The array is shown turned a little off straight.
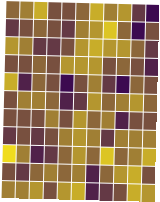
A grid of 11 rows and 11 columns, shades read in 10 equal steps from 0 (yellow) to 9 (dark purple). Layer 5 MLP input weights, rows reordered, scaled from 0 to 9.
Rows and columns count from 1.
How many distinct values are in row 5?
7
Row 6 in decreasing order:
8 7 6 5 5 5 4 4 4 3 3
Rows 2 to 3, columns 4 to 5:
6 7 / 7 6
